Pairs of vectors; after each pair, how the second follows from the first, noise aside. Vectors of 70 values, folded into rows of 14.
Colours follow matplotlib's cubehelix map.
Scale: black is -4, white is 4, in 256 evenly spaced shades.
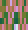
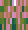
wrapped around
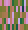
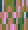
wrapped around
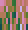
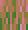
shrunk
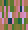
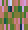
wrapped around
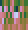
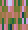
wrapped around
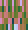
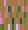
partly zeroed
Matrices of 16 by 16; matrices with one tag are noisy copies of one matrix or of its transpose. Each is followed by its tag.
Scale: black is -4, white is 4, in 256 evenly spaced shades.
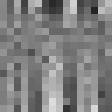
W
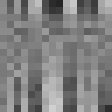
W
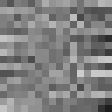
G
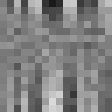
W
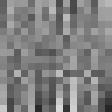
G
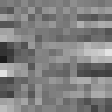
W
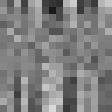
W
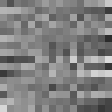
G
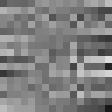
G
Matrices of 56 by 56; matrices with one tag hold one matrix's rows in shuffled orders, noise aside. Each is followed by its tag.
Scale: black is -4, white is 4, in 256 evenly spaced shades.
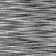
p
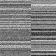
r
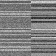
r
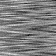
p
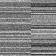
r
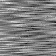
p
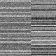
r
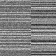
r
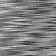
p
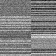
r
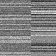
r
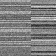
r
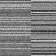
r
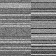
r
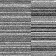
r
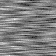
p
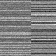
r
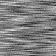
p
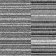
r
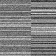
r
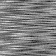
p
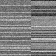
r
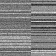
r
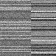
r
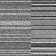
r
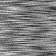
p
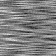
p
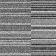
r
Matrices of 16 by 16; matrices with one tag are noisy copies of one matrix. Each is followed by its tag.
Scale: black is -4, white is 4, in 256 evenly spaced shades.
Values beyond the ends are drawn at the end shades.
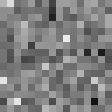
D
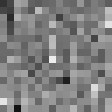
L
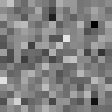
D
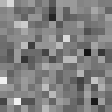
D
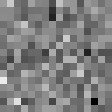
D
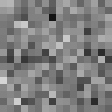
D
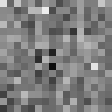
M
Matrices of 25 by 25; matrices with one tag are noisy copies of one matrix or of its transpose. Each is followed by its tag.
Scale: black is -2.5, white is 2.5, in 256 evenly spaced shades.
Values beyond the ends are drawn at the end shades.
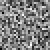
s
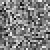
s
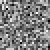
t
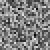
s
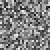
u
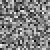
u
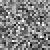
s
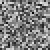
t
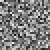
u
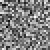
u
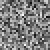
s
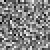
u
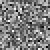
t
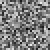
t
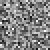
s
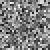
t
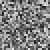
t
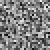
s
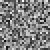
u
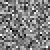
u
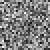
t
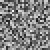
u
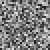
t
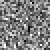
t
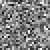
t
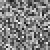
s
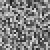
s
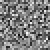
u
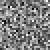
s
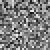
u
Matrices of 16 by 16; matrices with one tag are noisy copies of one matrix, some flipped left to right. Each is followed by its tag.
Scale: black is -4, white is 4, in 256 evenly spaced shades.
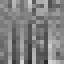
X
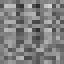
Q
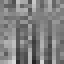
X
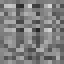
Q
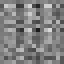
Q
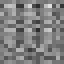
Q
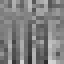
X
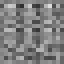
Q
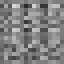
Q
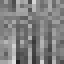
X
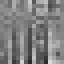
X
